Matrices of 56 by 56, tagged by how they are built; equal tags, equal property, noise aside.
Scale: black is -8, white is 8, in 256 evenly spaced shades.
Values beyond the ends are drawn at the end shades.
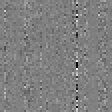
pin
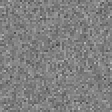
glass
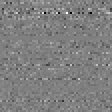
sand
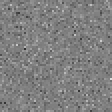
glass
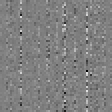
pin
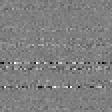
sand
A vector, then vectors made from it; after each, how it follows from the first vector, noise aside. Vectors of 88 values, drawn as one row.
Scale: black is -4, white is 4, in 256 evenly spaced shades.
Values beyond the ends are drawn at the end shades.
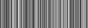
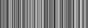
wrapped around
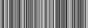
wrapped around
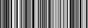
scaled up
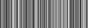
copied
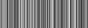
reversed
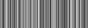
wrapped around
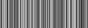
reversed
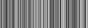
wrapped around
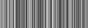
wrapped around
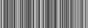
wrapped around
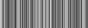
wrapped around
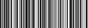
scaled up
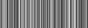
reversed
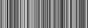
reversed
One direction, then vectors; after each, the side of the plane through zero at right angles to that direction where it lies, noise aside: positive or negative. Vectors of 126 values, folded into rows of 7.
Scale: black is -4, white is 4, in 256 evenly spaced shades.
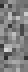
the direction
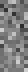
positive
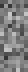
positive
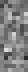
positive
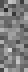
positive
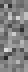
positive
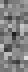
negative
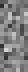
positive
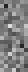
negative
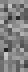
negative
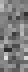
negative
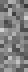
positive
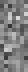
positive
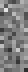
negative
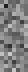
negative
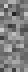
positive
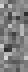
negative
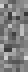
negative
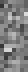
positive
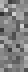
negative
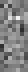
positive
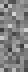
negative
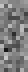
negative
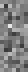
negative
